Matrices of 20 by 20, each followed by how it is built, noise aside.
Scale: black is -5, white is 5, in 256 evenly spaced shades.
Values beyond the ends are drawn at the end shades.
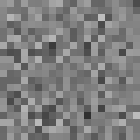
low rank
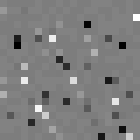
sparse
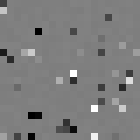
sparse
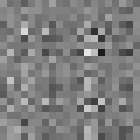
low rank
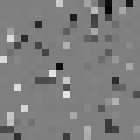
sparse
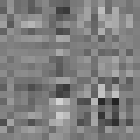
low rank
